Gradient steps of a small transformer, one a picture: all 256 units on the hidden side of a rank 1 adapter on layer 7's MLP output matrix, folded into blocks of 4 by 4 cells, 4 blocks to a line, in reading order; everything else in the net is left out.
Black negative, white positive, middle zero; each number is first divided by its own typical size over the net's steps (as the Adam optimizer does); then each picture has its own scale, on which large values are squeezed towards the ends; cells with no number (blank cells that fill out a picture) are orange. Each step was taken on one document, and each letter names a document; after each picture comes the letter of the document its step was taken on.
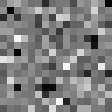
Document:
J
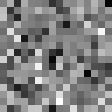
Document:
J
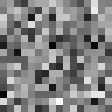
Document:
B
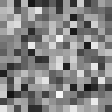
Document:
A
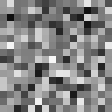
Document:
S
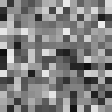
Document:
B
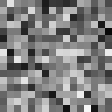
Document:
B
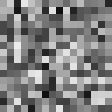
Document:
B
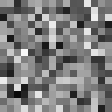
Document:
S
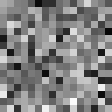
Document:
A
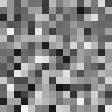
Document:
S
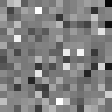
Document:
J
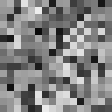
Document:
S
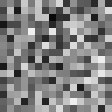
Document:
S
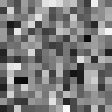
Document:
B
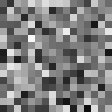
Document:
B
